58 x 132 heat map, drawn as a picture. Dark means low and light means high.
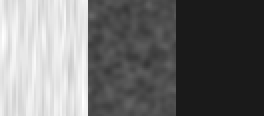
The table splits into one row of 3 panels. Panel 1,1: very high, streaked downward, faint in contrast. Panel 1,2: low, blotchy, faint in contrast. Panel 1,3: very low, flat.
